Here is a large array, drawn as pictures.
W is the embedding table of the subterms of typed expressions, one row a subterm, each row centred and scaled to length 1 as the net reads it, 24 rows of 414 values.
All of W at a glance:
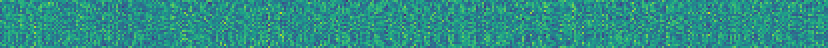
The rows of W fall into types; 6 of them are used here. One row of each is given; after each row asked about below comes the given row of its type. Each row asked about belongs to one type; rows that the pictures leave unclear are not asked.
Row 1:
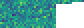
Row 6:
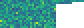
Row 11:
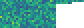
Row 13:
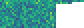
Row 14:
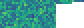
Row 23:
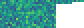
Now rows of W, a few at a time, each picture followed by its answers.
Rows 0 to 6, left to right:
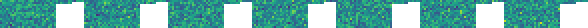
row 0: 23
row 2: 14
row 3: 14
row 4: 11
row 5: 11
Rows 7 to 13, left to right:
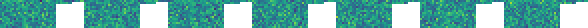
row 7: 13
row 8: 14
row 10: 1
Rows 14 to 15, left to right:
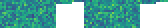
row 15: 23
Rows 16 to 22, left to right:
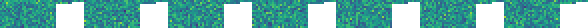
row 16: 13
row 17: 6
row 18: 6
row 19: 6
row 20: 11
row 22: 11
